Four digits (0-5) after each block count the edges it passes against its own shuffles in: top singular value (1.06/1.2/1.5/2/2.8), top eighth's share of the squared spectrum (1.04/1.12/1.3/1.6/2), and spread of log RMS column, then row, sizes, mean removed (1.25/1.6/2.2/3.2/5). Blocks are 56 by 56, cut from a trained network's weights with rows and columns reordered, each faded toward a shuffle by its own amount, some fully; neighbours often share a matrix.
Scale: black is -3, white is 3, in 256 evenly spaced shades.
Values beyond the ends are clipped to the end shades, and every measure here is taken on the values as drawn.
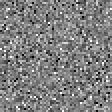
1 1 0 0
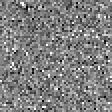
1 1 0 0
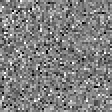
1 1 0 0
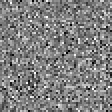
3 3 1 1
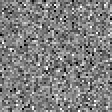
0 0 0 0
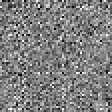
4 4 2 2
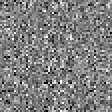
3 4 2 2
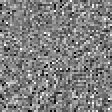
3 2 1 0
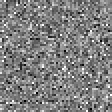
2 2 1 0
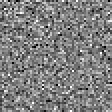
2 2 0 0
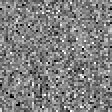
2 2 1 1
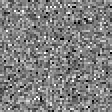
2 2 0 0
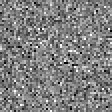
0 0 0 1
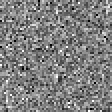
1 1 0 0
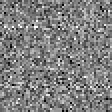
3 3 1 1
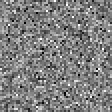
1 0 0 0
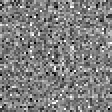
3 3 1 1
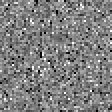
0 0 0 0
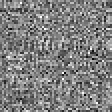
4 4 1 1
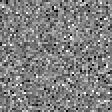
0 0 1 0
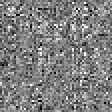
3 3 2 2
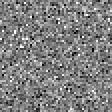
0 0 0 0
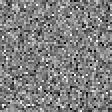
1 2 0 0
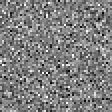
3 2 1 0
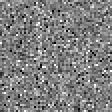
0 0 0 0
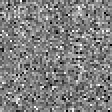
2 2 1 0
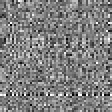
4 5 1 3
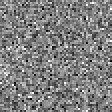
2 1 0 0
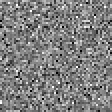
2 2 0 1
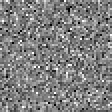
0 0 0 0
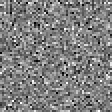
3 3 1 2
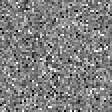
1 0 0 0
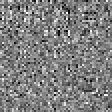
3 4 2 2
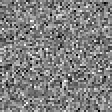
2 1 0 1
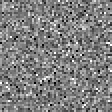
2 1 0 0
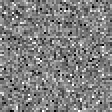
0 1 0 0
